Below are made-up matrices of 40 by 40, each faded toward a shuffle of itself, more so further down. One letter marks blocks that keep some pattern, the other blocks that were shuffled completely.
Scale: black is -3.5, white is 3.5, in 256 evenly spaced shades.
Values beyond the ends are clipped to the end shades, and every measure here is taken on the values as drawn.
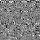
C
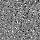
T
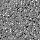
T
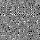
C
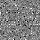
C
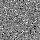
T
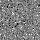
T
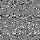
C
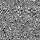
C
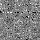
C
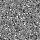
T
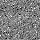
T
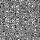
C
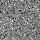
T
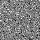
T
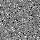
T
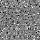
C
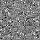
C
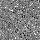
T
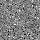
T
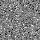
T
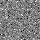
T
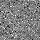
T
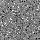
T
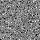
T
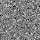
C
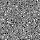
C
